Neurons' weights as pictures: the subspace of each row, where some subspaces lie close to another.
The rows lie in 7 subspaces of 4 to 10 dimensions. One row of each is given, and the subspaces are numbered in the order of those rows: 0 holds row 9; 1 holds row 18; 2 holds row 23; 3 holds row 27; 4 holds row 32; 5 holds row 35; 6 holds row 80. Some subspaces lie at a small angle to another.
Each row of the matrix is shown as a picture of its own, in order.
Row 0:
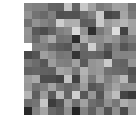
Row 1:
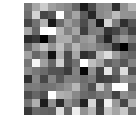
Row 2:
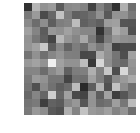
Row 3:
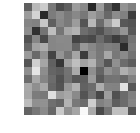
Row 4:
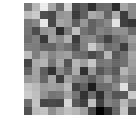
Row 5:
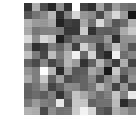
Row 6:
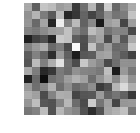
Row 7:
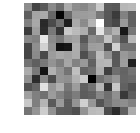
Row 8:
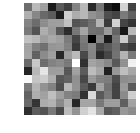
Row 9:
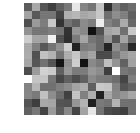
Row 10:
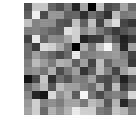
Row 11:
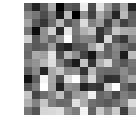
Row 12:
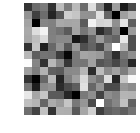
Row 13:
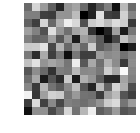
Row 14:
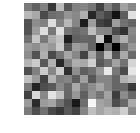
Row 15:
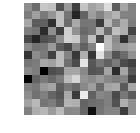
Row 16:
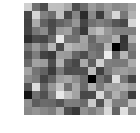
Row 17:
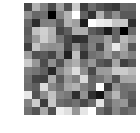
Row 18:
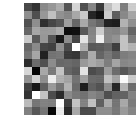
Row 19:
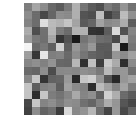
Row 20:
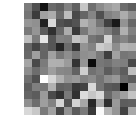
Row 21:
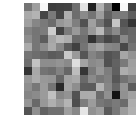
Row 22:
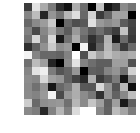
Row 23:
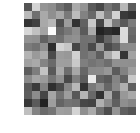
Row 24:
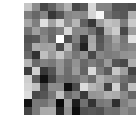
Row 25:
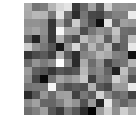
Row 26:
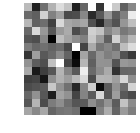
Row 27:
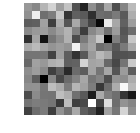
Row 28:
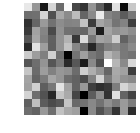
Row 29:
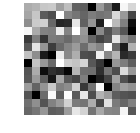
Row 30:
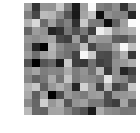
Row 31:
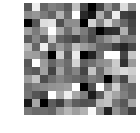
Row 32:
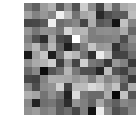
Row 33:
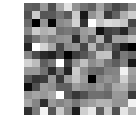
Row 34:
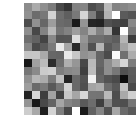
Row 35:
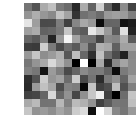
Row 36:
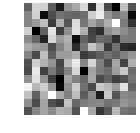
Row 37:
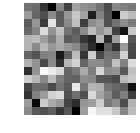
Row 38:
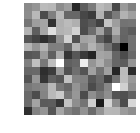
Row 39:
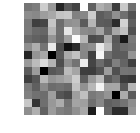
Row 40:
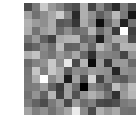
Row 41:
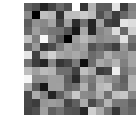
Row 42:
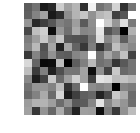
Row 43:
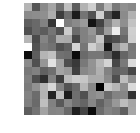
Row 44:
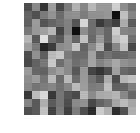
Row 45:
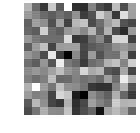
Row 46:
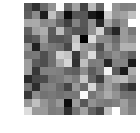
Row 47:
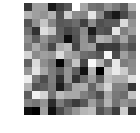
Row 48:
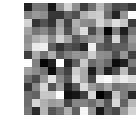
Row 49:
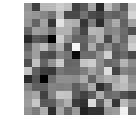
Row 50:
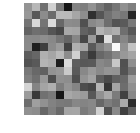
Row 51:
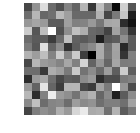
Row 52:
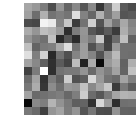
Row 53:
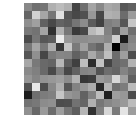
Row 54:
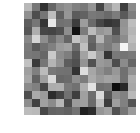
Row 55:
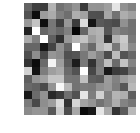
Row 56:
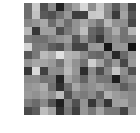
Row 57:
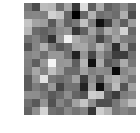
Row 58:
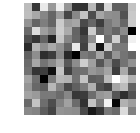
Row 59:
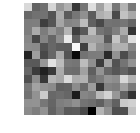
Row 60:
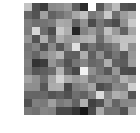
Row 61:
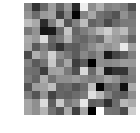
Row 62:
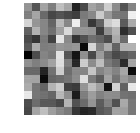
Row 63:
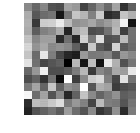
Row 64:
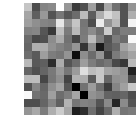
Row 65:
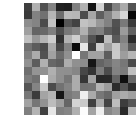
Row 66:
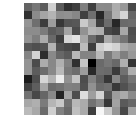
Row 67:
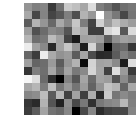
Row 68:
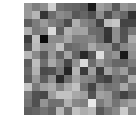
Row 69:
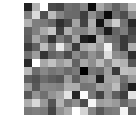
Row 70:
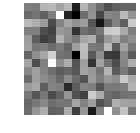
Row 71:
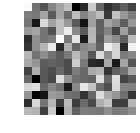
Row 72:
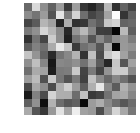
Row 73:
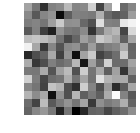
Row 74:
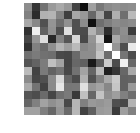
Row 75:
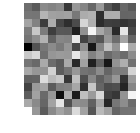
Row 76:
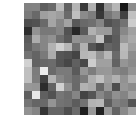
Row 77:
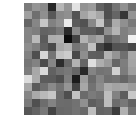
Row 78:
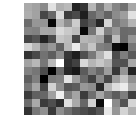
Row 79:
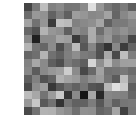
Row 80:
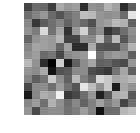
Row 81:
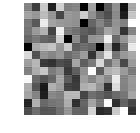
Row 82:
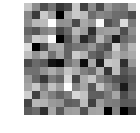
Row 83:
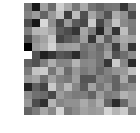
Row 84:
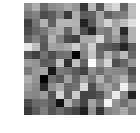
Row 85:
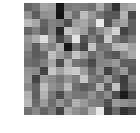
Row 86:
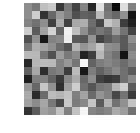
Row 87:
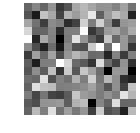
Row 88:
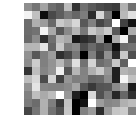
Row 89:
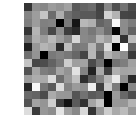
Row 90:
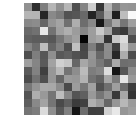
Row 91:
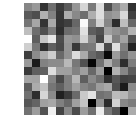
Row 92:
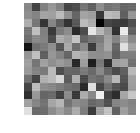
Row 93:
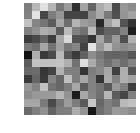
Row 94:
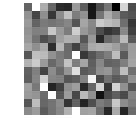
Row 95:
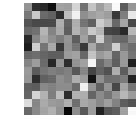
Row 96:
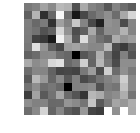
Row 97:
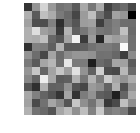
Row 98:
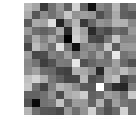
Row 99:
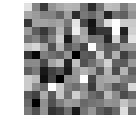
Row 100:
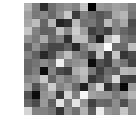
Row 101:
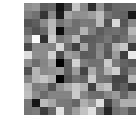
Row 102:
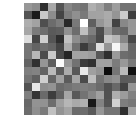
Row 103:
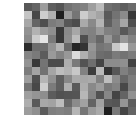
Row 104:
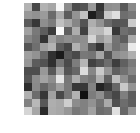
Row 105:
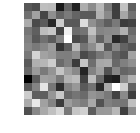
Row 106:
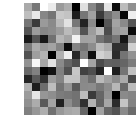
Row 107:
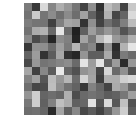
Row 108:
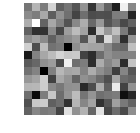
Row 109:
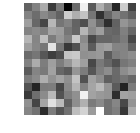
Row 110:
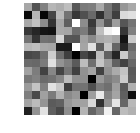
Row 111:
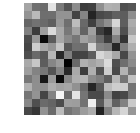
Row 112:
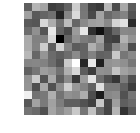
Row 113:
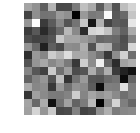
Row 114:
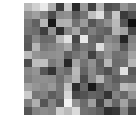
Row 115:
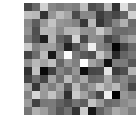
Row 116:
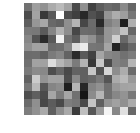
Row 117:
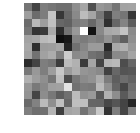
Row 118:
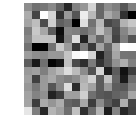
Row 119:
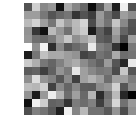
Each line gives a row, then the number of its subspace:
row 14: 4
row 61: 5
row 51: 5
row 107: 1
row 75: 5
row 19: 6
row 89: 6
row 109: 4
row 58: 1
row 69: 1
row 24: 1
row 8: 4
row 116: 2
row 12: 6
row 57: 6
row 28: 4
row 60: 1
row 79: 3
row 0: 5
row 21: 4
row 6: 0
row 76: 3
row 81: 1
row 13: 6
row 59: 1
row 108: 6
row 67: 0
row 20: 3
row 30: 2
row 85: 2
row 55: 1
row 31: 2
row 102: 4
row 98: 3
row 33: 6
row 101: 3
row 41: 1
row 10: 1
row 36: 0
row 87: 4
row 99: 3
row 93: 1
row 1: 5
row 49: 0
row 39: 4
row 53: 6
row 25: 3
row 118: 2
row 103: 2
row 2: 2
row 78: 5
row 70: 2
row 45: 4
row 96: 2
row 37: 4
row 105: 3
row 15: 4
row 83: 6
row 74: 1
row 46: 4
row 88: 4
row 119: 6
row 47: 1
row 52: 2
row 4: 4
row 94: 6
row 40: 6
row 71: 1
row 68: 3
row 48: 6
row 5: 4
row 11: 3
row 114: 4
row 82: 2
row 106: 4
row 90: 4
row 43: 3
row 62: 1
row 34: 6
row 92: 5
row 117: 6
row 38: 5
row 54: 3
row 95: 2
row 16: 6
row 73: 5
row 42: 6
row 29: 3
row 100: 3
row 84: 5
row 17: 6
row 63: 2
